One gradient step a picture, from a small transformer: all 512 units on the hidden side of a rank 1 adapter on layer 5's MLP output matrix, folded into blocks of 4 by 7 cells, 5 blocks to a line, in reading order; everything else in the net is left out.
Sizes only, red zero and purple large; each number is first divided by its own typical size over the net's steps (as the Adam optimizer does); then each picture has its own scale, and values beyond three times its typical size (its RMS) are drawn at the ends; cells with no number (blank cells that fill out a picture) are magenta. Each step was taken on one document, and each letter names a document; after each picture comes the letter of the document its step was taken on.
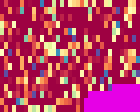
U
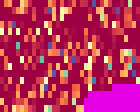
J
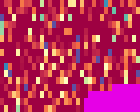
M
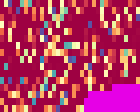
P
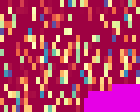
M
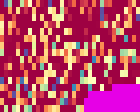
P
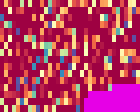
U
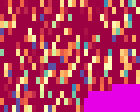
M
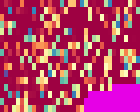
U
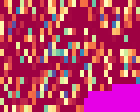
J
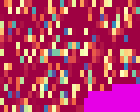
J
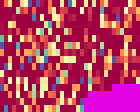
P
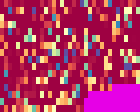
U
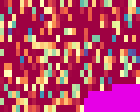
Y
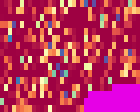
J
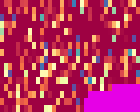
M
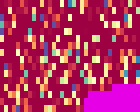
M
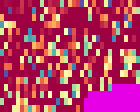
U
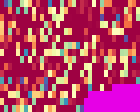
P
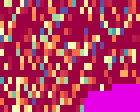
P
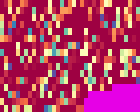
J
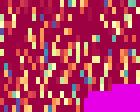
M
